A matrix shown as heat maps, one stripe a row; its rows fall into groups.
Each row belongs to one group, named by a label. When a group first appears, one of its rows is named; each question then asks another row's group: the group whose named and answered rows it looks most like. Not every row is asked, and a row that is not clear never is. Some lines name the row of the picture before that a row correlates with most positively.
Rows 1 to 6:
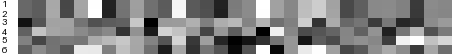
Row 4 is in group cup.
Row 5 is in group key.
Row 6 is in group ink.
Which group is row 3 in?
cup
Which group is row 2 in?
ink
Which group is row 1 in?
ink
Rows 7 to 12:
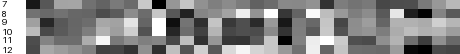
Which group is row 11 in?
ink
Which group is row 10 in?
key
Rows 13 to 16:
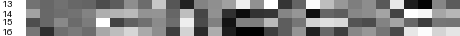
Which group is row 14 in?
key
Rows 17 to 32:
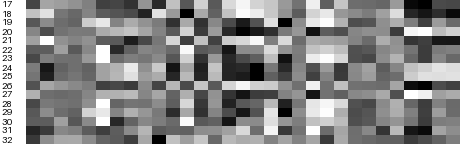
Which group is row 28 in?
ink
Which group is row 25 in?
key
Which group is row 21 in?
cup
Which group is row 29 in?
ink
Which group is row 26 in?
cup
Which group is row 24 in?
key
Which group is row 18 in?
cup
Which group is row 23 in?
ink
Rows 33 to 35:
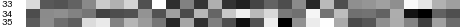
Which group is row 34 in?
cup
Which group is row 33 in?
key
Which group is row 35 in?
ink
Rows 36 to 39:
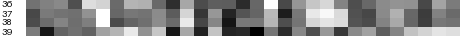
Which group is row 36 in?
ink
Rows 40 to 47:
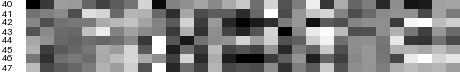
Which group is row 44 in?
cup
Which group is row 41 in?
ink
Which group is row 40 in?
cup
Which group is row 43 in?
ink
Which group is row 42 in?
key
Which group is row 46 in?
key
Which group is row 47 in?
key
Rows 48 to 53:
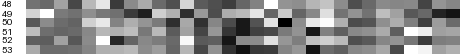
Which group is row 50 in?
ink
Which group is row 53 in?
key
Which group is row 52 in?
ink
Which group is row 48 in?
ink
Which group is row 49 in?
cup
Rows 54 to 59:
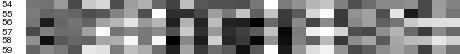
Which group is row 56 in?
key
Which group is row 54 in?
ink
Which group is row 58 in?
key
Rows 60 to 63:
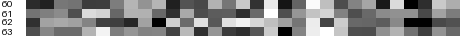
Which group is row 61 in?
ink
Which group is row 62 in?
cup
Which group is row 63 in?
ink
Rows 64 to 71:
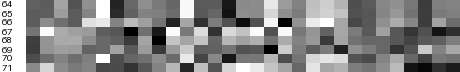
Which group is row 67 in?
cup
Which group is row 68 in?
cup
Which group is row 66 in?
ink
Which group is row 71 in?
cup
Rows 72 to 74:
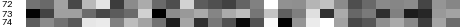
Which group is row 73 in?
cup
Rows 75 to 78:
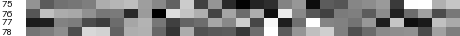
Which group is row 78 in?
ink
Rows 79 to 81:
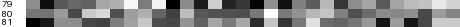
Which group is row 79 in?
key
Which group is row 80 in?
ink
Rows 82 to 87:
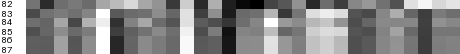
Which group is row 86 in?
ink
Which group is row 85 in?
ink
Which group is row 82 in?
key
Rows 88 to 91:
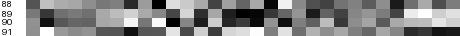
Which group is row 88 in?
cup
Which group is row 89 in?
key
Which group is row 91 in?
cup
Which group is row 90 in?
key
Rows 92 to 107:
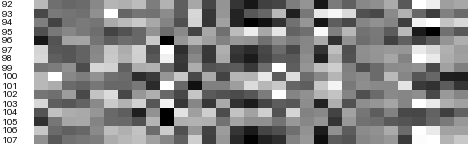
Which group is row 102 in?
ink
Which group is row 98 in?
key
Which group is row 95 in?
cup
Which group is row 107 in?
key
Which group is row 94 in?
key
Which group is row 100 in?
cup
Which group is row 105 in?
cup
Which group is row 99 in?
ink
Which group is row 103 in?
key
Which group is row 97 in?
key
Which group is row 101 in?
cup
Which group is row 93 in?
ink
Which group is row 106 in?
key
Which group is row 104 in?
cup
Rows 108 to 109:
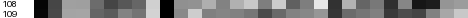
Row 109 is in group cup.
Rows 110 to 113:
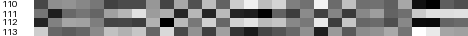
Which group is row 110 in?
cup
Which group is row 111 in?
key
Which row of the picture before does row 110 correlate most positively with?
108
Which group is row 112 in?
cup
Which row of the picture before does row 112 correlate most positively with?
108
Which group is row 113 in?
key
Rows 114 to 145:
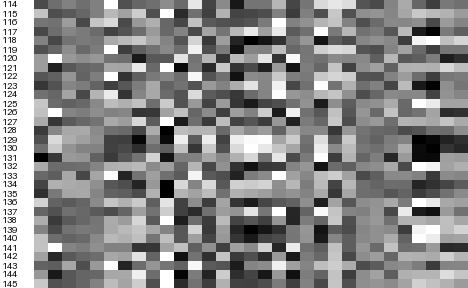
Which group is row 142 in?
key
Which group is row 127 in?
key
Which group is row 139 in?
key
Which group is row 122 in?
ink
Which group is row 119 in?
ink
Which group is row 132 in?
key
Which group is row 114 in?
ink
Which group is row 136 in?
key
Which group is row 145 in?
key
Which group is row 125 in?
key
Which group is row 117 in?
cup
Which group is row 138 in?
key
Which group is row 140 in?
key
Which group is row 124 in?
ink
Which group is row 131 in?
cup
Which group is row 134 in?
cup
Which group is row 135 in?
cup
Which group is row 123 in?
cup
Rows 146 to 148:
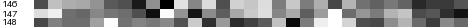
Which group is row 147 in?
cup
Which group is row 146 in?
cup
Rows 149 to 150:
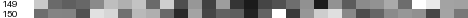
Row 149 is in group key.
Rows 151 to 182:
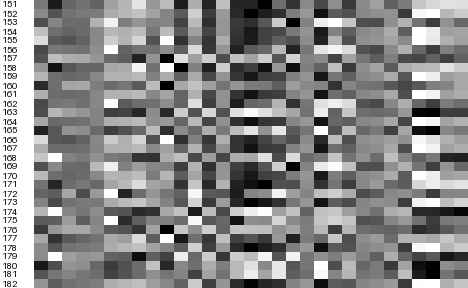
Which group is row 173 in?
key
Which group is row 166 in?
key
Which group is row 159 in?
key
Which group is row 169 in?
ink
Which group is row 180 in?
cup
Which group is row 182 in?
key
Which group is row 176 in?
cup
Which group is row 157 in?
cup
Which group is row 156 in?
ink
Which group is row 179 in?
cup
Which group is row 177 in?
key
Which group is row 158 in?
key
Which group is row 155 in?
key
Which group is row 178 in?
key
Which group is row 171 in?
key
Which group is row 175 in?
ink
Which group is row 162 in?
ink
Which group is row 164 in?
key
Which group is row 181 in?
cup
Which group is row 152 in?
key
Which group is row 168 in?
cup
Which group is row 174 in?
cup
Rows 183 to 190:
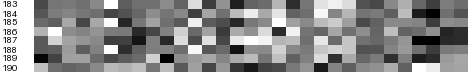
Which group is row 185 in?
ink
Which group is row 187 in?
cup
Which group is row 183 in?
ink
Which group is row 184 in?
cup
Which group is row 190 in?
key
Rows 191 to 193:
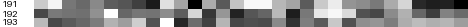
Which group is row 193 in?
key
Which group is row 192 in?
ink
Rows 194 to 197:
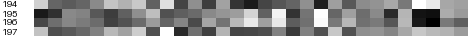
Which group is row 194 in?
key
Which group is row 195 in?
cup
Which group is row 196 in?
cup
